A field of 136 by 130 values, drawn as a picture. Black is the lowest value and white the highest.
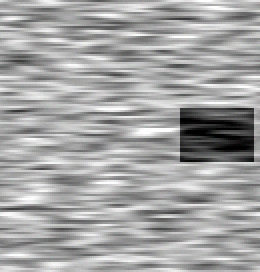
Most values sit high, with a long tail of low ones. The ninth with the lowest average is the middle right. The grain runs across in streaks. An odd patch, lower than its surroundings, sits in the middle right.
